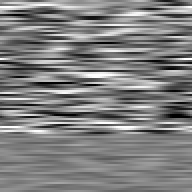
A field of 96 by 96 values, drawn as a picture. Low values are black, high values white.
Grain: streaks across. Mirror symmetry: none. Seam: horizontal, 70% of the way down, the bottom part calmer. Slope: none. Histogram: bell-shaped.
